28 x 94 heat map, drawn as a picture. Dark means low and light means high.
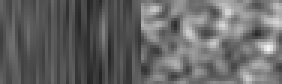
It is made of 1 by 2 panels. Panel 1,1: low, streaked downward. Panel 1,2: middling, blotchy, strong in contrast.
